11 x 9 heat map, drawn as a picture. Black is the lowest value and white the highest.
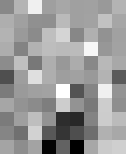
Ninth with the lowest average: bottom middle. Odd patch: lower, in the bottom middle. Average level on the scale: 60%.
